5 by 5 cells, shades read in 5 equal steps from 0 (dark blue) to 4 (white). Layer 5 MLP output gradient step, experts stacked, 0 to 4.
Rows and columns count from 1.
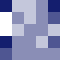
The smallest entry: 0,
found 3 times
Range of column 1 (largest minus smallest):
4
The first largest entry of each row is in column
2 1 1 4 2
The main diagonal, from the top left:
0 2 2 3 2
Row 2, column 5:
1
